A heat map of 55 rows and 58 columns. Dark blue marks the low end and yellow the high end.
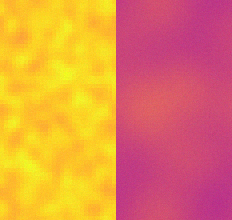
The table splits into one row of 2 panels. Panel 1,1: very high, blotchy, faint in contrast. Panel 1,2: middling, smooth, faint in contrast.
